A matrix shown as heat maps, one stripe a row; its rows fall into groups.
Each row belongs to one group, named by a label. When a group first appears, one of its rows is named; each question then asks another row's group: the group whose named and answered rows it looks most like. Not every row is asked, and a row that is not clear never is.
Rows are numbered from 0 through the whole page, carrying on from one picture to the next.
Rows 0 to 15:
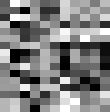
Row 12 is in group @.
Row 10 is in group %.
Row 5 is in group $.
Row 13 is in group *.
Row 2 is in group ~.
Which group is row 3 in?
%
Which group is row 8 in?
%
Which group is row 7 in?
%
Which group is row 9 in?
@
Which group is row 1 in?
*
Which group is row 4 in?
*
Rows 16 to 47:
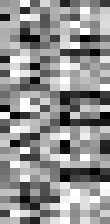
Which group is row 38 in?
$
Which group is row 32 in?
%
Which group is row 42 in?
*
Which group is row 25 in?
$
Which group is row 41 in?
@
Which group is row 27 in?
$
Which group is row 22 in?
$
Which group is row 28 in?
*
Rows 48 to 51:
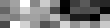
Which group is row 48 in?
@
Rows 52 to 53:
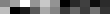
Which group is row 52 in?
@
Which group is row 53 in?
%
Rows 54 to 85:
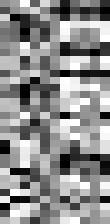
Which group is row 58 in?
*
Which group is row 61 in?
@
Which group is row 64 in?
@
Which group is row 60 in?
@
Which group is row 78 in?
%
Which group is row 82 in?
%
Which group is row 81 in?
~
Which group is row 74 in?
~
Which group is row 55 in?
@
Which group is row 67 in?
*
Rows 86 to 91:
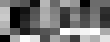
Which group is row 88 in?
%
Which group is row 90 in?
*
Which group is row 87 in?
%
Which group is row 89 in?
%
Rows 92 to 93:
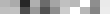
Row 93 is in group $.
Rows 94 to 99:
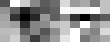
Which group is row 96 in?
%
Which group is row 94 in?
~
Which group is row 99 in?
$
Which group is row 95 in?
*
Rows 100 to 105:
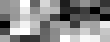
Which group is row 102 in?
@
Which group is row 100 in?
@
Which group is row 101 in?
@
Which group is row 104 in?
~
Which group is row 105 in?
*
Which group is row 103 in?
~
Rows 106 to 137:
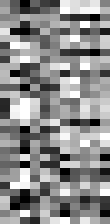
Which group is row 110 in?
%
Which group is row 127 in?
*
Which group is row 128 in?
@
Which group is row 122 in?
~
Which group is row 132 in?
~
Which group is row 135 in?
%
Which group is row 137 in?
$
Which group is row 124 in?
*
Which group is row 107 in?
*
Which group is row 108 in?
@
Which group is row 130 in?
@
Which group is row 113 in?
@
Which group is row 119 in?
$
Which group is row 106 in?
*
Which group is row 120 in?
~
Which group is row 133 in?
*
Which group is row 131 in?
@
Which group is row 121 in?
~
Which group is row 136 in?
@
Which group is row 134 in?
%
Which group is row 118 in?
*
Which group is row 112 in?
~
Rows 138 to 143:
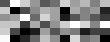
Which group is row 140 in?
@
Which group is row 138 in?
~
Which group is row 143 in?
%
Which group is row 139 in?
%
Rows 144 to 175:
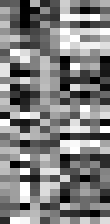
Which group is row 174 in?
@
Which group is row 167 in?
%
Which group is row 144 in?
*
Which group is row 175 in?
~
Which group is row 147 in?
%
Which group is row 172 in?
@
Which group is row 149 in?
$
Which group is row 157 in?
%
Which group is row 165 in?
$
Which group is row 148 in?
*
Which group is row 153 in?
%
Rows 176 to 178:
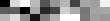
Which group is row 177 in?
*
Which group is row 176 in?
~
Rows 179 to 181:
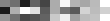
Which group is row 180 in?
~
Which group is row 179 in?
*
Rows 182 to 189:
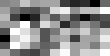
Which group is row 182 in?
@
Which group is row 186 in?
~
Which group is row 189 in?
*
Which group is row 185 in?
@
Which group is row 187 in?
~
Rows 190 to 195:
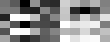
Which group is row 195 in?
*
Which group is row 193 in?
*
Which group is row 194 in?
~
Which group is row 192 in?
~
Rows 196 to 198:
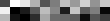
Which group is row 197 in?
%
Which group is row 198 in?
%
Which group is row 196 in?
~
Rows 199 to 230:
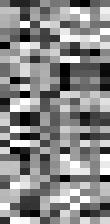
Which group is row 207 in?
$
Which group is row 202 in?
@
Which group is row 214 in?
~
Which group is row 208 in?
@
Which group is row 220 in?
%
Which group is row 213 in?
~
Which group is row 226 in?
$
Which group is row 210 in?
%
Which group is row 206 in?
@
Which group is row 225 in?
~
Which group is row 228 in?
%
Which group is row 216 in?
%
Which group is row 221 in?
*
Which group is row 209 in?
@
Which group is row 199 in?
%
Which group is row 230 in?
~
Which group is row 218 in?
%
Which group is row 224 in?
@
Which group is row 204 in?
*
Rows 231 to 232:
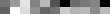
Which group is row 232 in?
~
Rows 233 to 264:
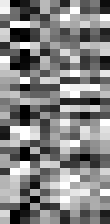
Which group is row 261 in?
$
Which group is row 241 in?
%
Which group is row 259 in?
$
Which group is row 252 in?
~
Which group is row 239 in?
~
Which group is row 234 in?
%
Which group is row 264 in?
%
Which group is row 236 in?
~
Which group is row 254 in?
*
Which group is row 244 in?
@
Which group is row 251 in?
~
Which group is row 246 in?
$
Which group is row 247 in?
@
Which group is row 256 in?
@
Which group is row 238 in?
%
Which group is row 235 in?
*
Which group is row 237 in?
%
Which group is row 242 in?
%
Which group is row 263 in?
%
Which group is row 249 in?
%
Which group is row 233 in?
%
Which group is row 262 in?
*
